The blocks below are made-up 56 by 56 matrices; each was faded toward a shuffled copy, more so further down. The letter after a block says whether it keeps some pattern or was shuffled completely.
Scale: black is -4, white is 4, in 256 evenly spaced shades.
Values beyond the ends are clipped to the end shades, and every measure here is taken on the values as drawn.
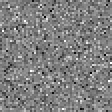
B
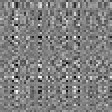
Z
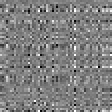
Z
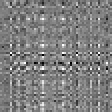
Z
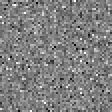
B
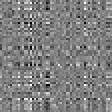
Z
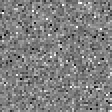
B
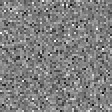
B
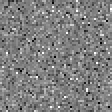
B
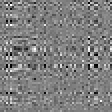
Z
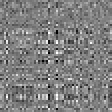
Z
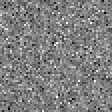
B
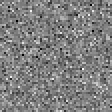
B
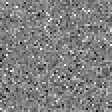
B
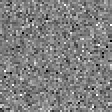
B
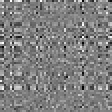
Z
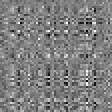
Z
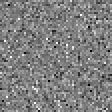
B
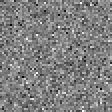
B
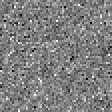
B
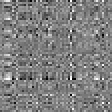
Z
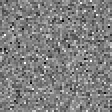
B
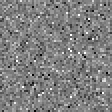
B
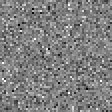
B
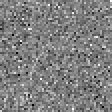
B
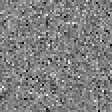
B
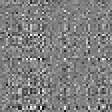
Z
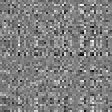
Z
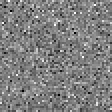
B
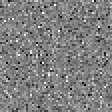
B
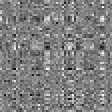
Z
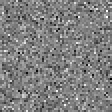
B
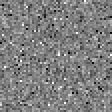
B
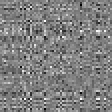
Z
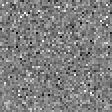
B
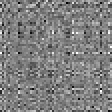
Z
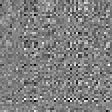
Z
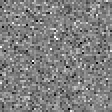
B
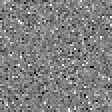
B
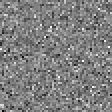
B
